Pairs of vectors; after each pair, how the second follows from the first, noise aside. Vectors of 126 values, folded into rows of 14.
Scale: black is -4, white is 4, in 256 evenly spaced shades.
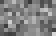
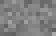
shrunk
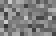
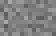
shrunk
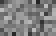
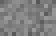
shrunk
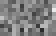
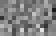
negated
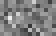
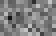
negated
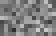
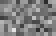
negated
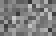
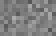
shrunk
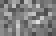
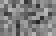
negated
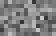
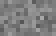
shrunk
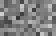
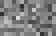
negated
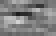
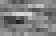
negated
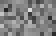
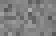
shrunk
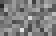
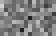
negated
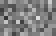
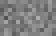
shrunk
